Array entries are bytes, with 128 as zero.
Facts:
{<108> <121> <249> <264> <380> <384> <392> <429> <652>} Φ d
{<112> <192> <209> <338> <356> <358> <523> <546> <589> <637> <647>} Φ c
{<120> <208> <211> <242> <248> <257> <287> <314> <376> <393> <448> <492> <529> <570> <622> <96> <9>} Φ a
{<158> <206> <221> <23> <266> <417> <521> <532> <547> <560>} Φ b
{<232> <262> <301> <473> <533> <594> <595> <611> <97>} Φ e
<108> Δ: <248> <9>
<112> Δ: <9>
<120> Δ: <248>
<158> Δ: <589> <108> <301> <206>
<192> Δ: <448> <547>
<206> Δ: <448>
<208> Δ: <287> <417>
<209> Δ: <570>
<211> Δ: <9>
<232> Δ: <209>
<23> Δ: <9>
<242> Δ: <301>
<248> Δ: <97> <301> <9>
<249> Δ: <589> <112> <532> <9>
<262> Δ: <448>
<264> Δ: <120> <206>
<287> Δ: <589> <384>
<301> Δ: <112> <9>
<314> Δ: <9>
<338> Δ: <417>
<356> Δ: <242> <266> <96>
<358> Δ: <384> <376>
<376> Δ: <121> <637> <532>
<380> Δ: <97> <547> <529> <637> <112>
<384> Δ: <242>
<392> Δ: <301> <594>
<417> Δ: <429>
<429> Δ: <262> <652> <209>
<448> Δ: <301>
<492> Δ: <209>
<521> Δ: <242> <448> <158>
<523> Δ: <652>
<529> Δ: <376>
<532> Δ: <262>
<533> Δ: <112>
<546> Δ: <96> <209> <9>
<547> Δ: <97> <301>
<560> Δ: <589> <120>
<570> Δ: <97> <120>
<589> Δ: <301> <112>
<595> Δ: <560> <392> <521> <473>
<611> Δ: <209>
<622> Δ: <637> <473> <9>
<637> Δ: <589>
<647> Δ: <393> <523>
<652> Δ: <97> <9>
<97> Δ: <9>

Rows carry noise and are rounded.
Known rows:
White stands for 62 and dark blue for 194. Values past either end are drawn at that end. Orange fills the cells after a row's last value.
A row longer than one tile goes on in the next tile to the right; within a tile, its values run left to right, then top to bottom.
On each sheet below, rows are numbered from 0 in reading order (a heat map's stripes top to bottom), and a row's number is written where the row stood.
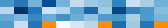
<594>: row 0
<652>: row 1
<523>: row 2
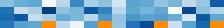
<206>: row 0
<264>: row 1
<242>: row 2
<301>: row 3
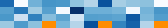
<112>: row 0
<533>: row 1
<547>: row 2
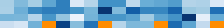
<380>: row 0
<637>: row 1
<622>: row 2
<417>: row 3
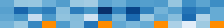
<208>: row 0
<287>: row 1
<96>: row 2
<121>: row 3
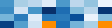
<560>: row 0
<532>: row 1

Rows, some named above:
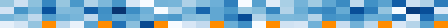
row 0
<249>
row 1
<264>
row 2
<209>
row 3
<108>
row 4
<23>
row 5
<380>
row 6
<9>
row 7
<97>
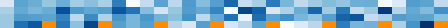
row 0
<242>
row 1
<192>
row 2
<546>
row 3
<384>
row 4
<97>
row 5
<652>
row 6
<206>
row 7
<448>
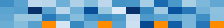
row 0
<120>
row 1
<248>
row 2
<595>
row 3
<356>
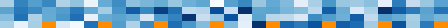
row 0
<121>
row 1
<429>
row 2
<376>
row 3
<521>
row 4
<262>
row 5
<589>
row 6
<158>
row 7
<358>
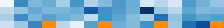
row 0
<392>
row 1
<264>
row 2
<570>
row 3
<242>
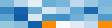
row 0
<492>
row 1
<652>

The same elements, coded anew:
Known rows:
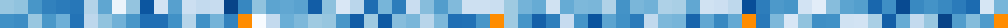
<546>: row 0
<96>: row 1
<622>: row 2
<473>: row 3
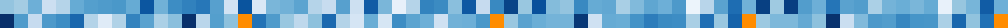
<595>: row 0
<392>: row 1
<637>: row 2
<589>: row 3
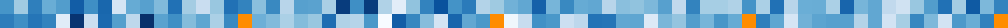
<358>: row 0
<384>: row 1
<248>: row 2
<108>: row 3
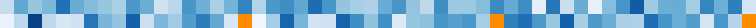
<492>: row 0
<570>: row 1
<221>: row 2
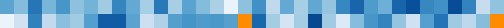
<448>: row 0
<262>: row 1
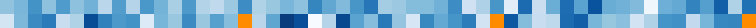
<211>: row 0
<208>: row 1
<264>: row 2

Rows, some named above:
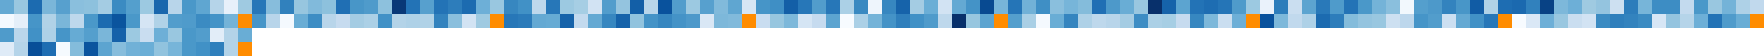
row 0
<448>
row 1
<97>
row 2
<532>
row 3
<209>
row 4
<97>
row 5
<264>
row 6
<9>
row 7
<287>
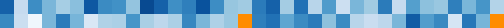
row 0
<301>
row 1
<560>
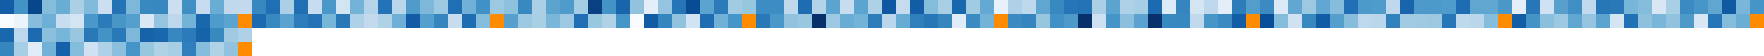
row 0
<9>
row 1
<560>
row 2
<384>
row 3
<206>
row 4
<356>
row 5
<533>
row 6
<429>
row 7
<301>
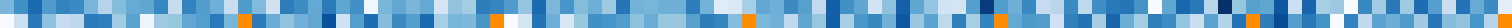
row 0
<120>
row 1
<192>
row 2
<242>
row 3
<523>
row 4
<121>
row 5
<417>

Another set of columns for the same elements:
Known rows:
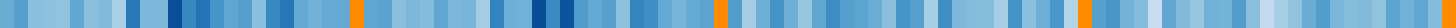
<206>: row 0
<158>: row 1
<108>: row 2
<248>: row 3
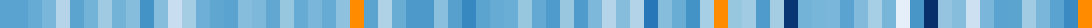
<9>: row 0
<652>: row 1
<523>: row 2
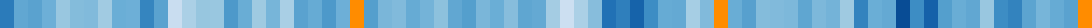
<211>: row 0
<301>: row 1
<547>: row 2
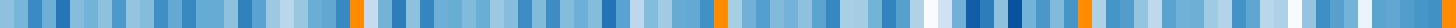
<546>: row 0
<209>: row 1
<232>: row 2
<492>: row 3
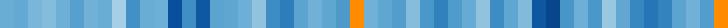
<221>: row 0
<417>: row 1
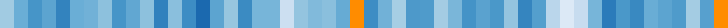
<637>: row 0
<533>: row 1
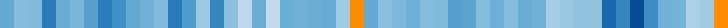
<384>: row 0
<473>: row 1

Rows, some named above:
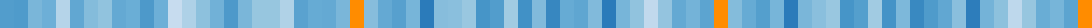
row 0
<622>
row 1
<192>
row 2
<192>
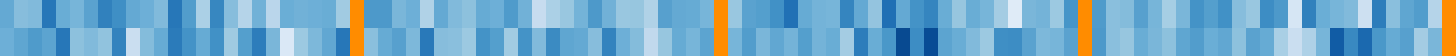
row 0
<384>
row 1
<622>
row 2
<358>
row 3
<264>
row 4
<356>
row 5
<192>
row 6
<532>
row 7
<595>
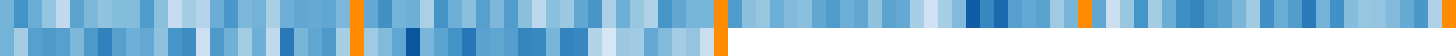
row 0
<570>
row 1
<287>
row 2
<595>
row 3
<392>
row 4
<429>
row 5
<121>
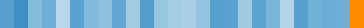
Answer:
<242>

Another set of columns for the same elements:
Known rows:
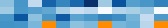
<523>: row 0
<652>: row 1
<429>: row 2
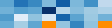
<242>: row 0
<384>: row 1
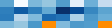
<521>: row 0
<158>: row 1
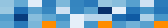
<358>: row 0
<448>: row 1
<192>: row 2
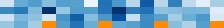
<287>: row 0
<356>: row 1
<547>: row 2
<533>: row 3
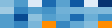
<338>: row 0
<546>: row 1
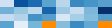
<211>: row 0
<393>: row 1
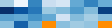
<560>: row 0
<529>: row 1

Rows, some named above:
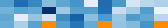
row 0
<242>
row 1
<356>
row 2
<595>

